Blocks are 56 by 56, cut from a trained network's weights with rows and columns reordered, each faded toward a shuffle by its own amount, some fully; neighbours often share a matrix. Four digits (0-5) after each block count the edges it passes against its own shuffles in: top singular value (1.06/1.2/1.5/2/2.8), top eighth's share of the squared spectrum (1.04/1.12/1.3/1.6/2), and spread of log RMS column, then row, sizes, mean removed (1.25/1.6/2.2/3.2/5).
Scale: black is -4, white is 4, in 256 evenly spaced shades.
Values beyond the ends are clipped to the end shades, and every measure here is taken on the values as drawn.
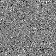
2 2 0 1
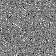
0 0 0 0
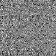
2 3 2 1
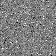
0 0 0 0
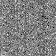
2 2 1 1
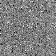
1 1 0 1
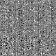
2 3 1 2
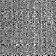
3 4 2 3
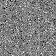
0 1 0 0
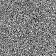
0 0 0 0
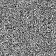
1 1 0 0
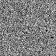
1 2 0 0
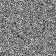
0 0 0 0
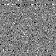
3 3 1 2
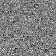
2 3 2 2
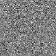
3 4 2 2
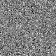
2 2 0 1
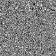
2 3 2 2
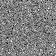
0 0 0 0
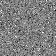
0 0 0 0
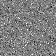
0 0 0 0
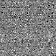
2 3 2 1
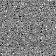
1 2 1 1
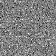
1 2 1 0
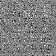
2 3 3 1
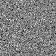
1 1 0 0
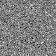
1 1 0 0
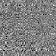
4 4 2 2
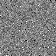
1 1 0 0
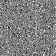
1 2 0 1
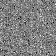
1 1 0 0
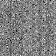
2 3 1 1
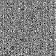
2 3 1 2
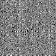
2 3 1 2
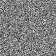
2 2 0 0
